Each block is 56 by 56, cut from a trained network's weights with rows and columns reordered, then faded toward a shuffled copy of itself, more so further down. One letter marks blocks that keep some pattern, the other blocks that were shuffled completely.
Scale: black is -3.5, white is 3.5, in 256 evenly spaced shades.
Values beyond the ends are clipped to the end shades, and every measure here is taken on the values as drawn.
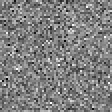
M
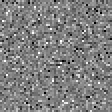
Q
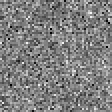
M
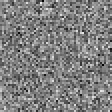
M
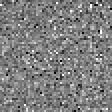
M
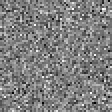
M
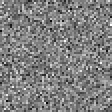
Q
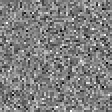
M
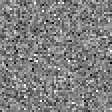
M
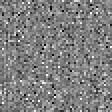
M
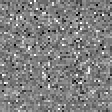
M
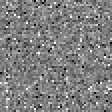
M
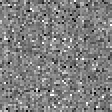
M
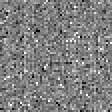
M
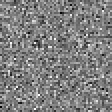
M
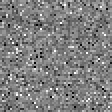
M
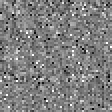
M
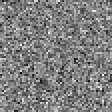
M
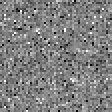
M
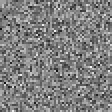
Q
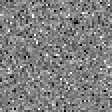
Q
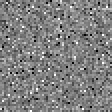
Q
